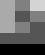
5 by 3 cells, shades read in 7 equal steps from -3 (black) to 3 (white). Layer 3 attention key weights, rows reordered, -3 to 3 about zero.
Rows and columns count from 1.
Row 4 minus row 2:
-2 0 -1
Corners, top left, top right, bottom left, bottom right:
1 2 -3 -3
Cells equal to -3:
3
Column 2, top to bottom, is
0 -1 0 -1 -3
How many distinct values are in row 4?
1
